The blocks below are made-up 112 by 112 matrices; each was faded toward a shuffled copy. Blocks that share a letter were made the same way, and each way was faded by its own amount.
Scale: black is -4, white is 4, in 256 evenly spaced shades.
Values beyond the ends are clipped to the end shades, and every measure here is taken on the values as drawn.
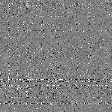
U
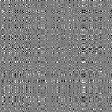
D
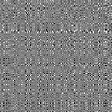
D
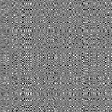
D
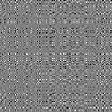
D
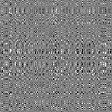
D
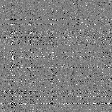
U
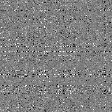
U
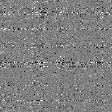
U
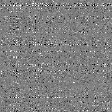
U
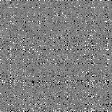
U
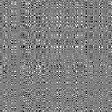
D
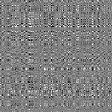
D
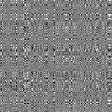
D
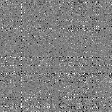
U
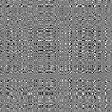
D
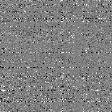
U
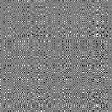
D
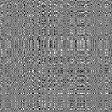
D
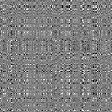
D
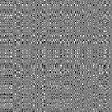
D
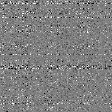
U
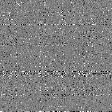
U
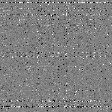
U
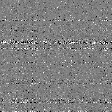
U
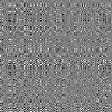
D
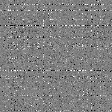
U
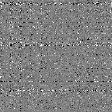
U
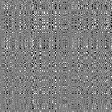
D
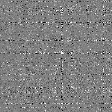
U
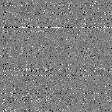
U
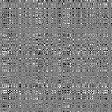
D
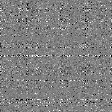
U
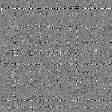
U
